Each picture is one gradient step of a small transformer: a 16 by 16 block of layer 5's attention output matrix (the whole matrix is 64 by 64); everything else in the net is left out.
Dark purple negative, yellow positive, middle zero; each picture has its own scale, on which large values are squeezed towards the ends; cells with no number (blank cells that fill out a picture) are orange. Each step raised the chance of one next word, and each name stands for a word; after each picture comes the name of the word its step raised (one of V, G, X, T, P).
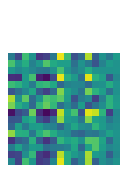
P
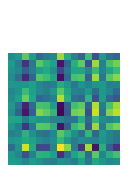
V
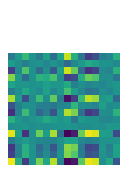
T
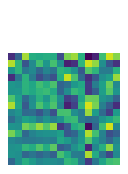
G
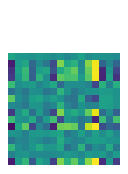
V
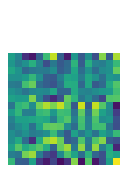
T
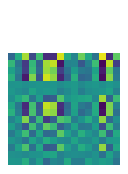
V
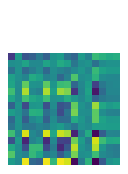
T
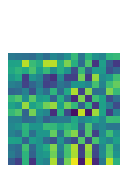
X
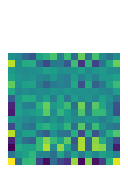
T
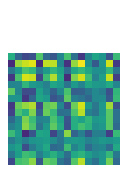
V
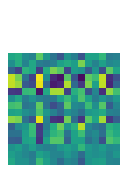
G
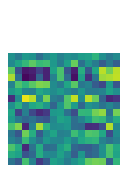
G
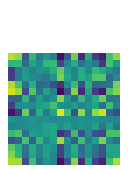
X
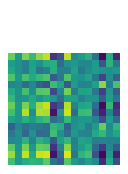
P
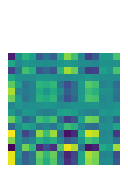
T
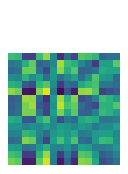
X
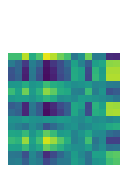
V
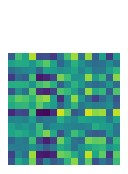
P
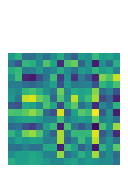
G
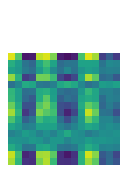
P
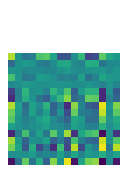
T
